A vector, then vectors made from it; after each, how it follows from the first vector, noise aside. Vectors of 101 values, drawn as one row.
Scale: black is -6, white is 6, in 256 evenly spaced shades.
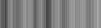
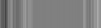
partly zeroed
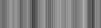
wrapped around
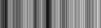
scaled up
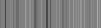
partly zeroed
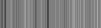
partly zeroed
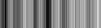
scaled up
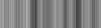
wrapped around
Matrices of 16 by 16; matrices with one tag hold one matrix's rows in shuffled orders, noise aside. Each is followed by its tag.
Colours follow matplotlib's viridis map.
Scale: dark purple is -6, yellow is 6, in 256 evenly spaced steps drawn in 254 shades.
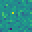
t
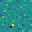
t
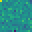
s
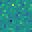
t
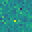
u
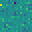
s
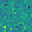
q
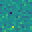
t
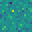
t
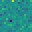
t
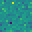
t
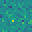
t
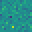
t
